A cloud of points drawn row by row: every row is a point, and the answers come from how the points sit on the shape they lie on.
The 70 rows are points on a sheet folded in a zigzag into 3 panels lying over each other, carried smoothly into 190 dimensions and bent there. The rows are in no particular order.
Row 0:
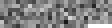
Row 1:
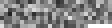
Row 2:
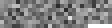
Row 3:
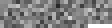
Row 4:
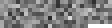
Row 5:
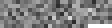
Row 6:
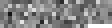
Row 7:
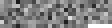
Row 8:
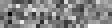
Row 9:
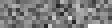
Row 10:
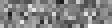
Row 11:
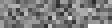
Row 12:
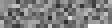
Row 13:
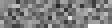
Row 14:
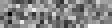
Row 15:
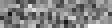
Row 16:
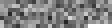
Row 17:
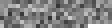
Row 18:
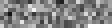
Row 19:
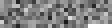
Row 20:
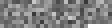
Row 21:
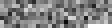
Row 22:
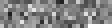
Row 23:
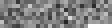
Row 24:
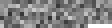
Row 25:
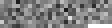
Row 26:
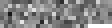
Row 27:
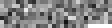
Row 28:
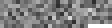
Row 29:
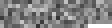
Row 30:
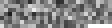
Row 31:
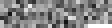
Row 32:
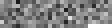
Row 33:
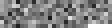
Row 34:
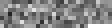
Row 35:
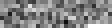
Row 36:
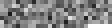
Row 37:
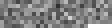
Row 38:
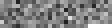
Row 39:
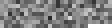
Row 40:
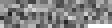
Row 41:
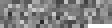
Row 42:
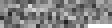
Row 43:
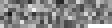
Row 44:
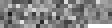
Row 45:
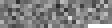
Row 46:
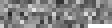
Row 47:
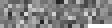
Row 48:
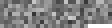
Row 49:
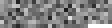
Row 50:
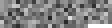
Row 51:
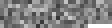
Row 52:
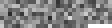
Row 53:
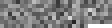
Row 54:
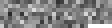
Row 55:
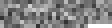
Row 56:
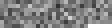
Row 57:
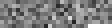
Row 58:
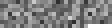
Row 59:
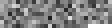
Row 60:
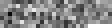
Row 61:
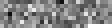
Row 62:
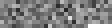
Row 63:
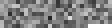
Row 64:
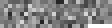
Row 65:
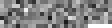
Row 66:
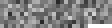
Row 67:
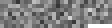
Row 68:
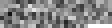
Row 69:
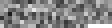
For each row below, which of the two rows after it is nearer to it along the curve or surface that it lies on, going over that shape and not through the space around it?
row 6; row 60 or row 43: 60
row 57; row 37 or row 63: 63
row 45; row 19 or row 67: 19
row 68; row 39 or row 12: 12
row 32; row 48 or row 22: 48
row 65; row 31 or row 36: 31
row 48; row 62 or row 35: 35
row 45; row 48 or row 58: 48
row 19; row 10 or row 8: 8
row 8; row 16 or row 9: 16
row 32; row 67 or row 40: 40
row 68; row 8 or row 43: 8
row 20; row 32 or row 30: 32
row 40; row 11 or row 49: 49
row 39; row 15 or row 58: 58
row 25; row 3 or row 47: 3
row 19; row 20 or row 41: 20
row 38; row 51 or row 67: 51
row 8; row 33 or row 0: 0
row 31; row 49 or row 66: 49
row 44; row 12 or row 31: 31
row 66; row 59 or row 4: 4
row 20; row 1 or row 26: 26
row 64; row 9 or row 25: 9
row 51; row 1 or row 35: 35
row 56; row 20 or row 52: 20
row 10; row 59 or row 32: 59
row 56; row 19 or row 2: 19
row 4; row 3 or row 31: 3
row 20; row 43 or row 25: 25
